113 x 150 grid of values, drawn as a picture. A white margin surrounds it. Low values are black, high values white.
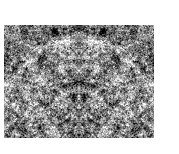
Slope: none. Stripes: none. Mirror symmetry: left to right. Grain: blotchy. Histogram: bell-shaped. Odd rows or columns: none.
